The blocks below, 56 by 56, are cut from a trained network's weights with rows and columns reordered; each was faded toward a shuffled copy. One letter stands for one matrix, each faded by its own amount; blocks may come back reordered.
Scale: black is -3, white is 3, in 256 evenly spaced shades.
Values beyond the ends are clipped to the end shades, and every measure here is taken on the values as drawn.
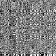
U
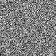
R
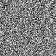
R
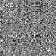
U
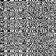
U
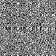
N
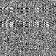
N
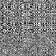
U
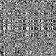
U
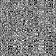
N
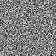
R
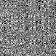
N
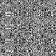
U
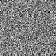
R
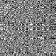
U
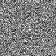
R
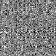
N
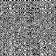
N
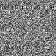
R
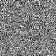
R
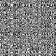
N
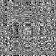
U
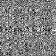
U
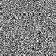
R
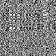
U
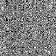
N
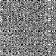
N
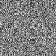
R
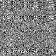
N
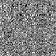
U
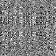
N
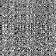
N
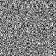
R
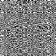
U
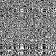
N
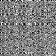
N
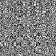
U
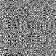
U
